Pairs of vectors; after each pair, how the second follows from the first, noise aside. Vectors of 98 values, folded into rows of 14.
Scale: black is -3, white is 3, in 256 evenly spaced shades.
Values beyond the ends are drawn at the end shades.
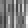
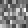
shuffled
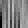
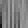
shrunk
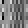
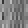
shrunk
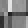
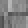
shrunk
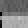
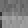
shrunk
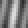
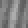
shrunk
